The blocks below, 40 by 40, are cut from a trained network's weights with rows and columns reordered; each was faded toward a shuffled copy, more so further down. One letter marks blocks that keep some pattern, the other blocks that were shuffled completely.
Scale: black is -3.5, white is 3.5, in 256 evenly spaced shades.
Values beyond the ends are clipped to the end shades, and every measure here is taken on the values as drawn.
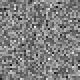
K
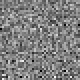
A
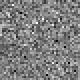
K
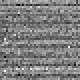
A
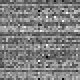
A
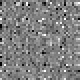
A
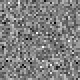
K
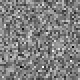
K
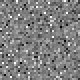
K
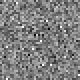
K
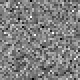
K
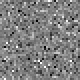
K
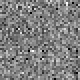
A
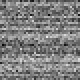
A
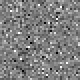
K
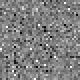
A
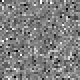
K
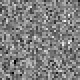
A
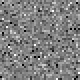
K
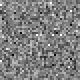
K
